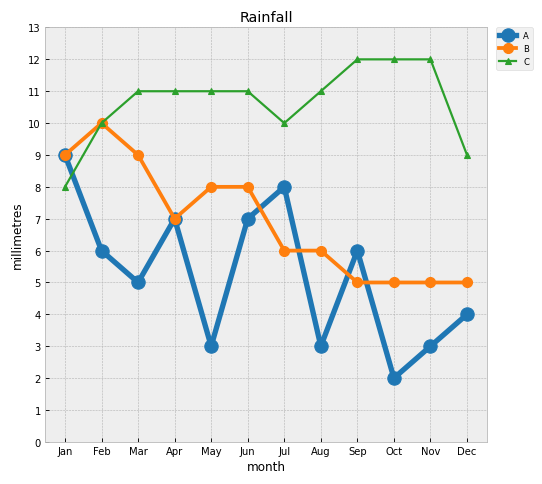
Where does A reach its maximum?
Jan
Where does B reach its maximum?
Feb
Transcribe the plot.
Title: Rainfall
x-axis: month, ticks Jan Feb Mar Apr May Jun Jul Aug Sep Oct Nov Dec
y-axis: millimetres, ticks 0 1 2 3 4 5 6 7 8 9 10 11 12 13
Legend: A, B, C
Values:
A: 9 6 5 7 3 7 8 3 6 2 3 4
B: 9 10 9 7 8 8 6 6 5 5 5 5
C: 8 10 11 11 11 11 10 11 12 12 12 9
